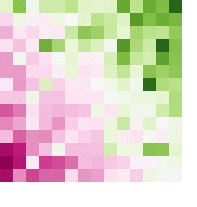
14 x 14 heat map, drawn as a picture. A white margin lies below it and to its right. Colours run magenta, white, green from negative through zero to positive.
Slope: up to the top right. Ninth with the highest average: top right. Histogram: bell-shaped. Mirror symmetry: none.
